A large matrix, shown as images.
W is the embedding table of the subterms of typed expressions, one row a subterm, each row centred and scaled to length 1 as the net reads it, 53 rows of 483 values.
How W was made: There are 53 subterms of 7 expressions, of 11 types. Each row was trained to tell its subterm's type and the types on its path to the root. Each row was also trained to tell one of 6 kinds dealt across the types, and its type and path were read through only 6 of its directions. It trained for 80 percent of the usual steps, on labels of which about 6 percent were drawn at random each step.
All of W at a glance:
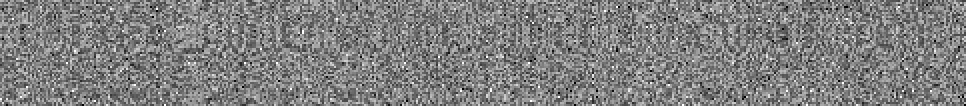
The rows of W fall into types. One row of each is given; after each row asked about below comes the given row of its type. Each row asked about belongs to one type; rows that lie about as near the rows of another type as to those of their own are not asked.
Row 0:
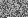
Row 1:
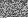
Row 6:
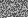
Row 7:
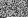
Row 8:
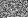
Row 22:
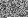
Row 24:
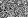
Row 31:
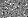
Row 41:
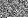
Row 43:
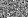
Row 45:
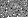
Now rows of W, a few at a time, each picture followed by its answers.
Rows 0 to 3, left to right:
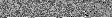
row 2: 22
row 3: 1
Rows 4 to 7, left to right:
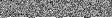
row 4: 1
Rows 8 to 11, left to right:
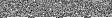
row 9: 0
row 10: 6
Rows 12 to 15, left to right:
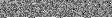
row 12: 22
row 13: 41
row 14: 1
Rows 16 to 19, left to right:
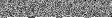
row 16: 41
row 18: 22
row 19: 1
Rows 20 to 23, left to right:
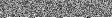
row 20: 31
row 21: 41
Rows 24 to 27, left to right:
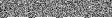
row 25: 24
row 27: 41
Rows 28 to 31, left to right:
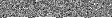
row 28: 8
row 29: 45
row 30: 43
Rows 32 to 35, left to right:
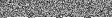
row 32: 31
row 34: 8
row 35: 0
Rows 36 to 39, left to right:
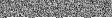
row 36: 6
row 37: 22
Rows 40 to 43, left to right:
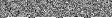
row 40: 45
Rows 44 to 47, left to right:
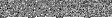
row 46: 8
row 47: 31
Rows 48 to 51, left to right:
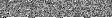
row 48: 45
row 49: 31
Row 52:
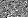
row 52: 8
